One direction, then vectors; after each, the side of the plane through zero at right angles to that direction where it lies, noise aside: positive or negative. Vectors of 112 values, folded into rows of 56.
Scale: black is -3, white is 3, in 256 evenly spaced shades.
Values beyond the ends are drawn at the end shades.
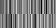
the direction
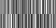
negative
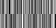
positive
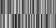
negative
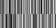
positive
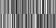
negative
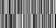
positive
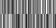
negative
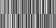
negative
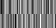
positive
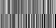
negative
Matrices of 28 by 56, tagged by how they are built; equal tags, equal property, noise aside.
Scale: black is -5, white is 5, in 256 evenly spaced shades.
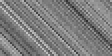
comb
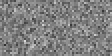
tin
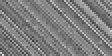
comb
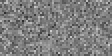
tin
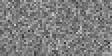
tin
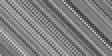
comb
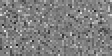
tin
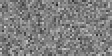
tin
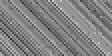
comb
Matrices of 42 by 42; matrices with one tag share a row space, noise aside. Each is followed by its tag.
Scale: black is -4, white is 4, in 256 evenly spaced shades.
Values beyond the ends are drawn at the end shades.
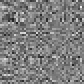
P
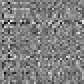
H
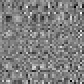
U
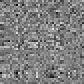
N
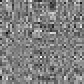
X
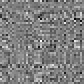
X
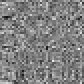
P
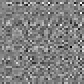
U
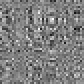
X
